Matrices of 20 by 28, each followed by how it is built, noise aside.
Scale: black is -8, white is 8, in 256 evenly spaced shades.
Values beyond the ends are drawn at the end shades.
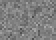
noise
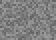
noise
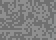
noise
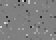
sparse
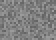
noise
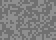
noise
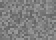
noise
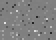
sparse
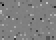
sparse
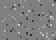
sparse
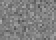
noise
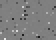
sparse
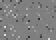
sparse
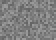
noise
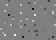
sparse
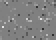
sparse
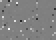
sparse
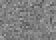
noise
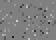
sparse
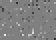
sparse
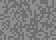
noise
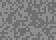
noise
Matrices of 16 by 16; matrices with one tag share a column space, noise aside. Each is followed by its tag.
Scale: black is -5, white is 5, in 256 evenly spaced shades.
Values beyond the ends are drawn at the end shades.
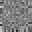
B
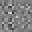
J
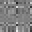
B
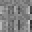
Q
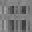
Q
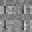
Q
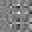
J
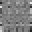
B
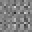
J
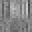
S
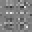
J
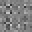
J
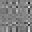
B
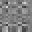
B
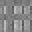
Q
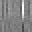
S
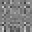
B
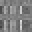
Q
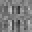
Q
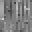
S
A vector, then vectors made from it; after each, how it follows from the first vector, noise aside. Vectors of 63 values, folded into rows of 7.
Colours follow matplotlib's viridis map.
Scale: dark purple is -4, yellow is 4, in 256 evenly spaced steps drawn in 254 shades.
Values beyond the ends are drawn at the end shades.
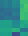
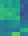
negated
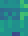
partly zeroed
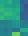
negated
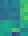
copied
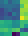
scaled up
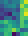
scaled up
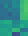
copied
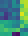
scaled up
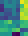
scaled up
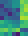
scaled up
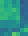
negated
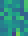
sign-scrambled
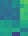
copied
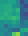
negated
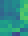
copied
